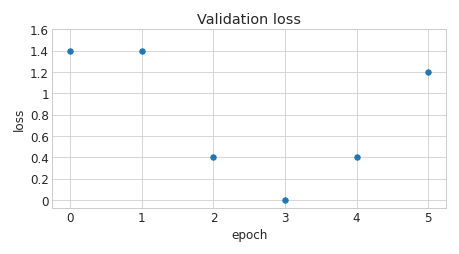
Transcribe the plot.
Title: Validation loss
x-axis: epoch, ticks 0 1 2 3 4 5
y-axis: loss, ticks 0 0.2 0.4 0.6 0.8 1 1.2 1.4 1.6
Values:
1.4 1.4 0.4 0 0.4 1.2
